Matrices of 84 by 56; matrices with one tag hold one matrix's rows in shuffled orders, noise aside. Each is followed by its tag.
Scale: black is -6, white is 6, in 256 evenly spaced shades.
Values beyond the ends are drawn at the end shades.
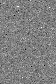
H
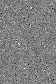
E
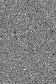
E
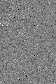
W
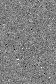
H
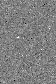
H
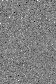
W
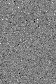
W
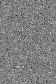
H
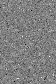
H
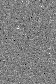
H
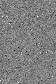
W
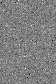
E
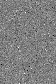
E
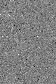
W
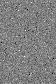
E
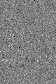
W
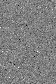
W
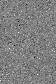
W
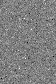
E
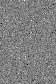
E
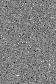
H
